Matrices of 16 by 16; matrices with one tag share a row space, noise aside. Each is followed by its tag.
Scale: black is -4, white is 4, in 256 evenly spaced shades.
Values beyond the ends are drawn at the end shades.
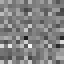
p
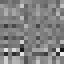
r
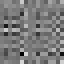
r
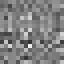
p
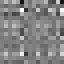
r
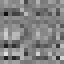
r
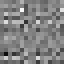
r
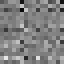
r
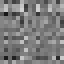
r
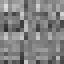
r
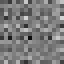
p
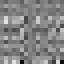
r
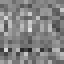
p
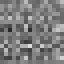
p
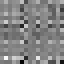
r
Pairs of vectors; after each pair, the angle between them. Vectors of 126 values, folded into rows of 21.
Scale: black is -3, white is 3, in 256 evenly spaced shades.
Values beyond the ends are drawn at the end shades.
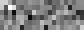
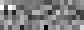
nearly parallel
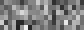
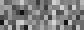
nearly opposite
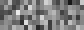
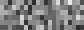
nearly opposite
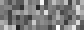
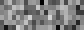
nearly opposite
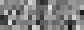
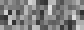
nearly parallel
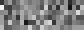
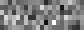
partly opposed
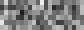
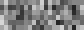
nearly parallel
